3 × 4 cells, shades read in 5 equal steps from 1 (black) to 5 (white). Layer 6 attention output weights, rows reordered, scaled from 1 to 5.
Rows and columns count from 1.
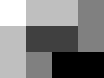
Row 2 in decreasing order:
4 3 2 2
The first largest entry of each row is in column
1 1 1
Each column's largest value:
5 4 4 3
